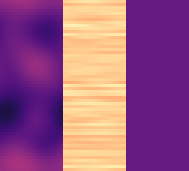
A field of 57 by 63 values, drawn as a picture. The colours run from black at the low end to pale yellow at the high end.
The table splits into one row of 3 panels. Panel 1,1: low, smooth. Panel 1,2: very high, streaked across, faint in contrast. Panel 1,3: low, flat.
